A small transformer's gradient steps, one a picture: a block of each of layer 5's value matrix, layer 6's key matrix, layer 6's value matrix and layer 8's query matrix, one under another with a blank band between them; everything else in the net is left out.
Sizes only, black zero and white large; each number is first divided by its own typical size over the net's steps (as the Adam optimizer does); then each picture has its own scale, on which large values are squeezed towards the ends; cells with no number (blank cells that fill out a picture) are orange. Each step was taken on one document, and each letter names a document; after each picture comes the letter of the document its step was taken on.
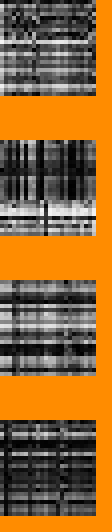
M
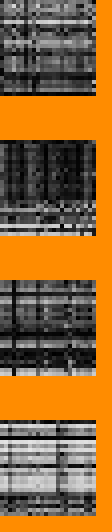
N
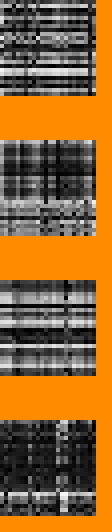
M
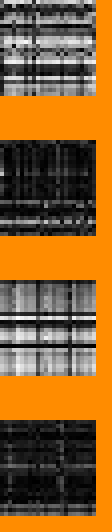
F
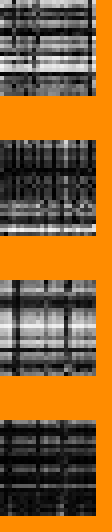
M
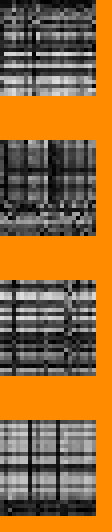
N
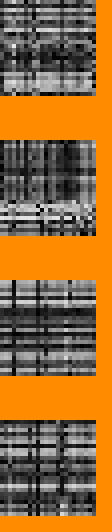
N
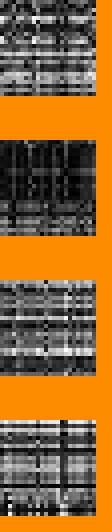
F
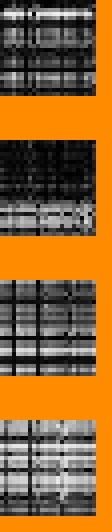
N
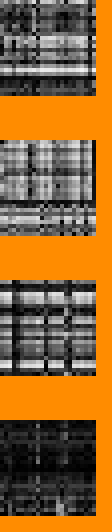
M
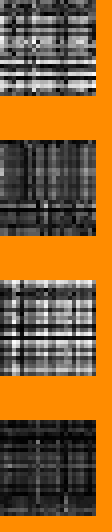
F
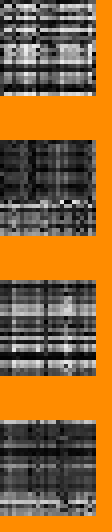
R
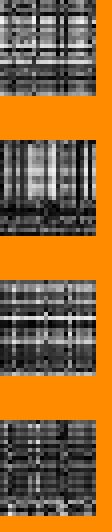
F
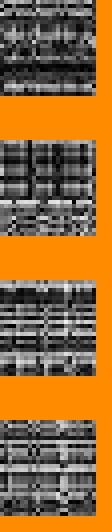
N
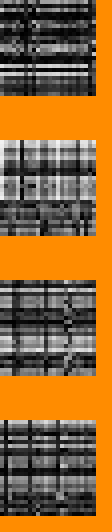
M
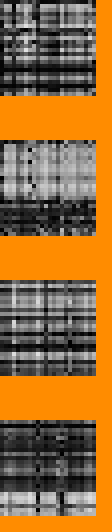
R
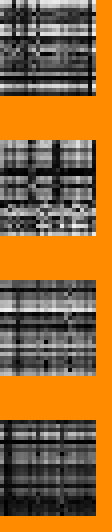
M
